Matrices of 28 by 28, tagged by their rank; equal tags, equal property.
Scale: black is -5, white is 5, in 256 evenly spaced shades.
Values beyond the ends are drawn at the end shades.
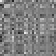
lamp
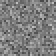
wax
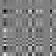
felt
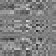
lamp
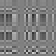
felt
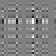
felt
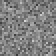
wax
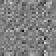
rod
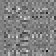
rod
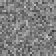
wax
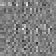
rod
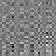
lamp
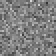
wax
